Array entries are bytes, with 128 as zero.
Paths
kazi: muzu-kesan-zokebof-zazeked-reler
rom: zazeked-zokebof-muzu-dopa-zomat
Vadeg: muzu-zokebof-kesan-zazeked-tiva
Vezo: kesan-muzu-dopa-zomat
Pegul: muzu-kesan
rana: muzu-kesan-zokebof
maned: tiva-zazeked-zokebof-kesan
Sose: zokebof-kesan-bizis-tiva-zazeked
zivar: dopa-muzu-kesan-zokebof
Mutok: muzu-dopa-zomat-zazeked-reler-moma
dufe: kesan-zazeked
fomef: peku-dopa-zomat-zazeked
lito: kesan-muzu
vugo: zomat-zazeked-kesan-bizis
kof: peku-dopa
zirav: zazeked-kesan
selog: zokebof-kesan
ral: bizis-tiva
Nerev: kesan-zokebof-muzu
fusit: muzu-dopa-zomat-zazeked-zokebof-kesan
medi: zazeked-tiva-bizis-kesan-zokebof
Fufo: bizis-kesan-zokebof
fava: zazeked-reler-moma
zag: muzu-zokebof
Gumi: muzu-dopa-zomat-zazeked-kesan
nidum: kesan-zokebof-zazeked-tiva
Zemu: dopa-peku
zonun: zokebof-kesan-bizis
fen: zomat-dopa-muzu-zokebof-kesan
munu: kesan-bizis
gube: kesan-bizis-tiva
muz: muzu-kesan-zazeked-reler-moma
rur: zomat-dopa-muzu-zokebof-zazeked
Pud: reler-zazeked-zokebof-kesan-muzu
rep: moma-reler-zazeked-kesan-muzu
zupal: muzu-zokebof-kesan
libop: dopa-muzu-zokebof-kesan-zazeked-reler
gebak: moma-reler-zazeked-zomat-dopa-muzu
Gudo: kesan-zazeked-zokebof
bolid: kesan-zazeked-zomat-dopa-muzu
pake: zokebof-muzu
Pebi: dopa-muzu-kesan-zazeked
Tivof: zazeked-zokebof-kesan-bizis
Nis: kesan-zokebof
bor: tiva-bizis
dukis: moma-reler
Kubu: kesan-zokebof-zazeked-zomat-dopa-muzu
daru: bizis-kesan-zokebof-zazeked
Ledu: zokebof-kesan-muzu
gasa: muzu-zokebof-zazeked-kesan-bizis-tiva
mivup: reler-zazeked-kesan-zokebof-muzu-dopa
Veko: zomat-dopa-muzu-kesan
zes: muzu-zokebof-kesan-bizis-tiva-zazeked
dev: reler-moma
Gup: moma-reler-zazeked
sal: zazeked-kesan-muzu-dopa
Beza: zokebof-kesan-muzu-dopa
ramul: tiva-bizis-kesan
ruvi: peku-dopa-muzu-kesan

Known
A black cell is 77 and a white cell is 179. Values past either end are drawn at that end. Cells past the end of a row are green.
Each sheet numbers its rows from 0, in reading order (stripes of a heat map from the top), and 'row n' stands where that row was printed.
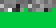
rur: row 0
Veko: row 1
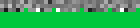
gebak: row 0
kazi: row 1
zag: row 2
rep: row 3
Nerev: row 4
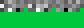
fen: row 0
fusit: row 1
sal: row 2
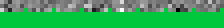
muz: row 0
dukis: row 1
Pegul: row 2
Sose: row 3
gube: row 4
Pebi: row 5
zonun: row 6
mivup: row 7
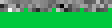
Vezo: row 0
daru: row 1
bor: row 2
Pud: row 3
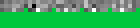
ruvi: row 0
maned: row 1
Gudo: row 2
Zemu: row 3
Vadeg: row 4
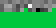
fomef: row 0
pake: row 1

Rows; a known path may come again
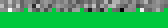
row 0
Vadeg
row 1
Mutok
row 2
dukis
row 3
gebak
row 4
Beza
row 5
rana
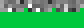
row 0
kazi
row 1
libop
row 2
bolid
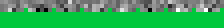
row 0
lito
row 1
vugo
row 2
dev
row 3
Gumi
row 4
rom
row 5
fava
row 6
Vezo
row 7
zes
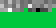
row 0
gasa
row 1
Ledu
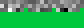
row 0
fusit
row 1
Pud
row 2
Fufo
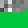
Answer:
nidum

